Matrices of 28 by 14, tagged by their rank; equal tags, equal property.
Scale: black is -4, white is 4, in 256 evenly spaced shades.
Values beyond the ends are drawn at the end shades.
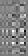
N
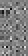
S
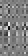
N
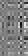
N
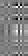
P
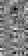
S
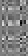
N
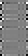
P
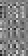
N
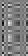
P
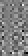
S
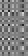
P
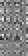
S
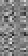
S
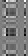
P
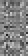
S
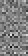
S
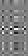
P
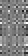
N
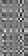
N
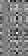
N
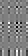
P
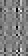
N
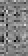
S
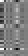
P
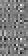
S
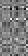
N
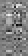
S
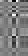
P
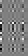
P
